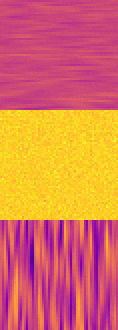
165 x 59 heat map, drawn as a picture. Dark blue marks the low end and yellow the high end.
The table splits into 3 rows of 1 panel. Panel 1,1: middling, streaked across, faint in contrast. Panel 2,1: very high, fine-grained, faint in contrast. Panel 3,1: middling, streaked downward, strong in contrast.
